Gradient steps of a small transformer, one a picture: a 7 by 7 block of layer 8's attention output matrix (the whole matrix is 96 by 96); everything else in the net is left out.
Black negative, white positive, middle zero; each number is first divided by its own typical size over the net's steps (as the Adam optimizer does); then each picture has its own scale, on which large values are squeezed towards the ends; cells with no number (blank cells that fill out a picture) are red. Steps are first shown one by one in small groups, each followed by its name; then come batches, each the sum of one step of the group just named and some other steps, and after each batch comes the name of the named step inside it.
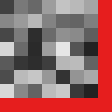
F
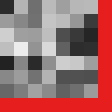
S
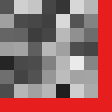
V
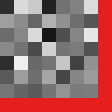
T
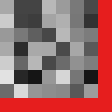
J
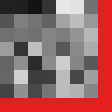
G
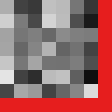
J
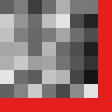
J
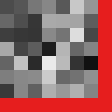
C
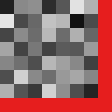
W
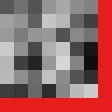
C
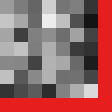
C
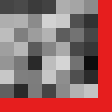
C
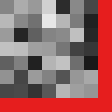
C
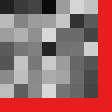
W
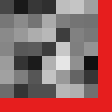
C
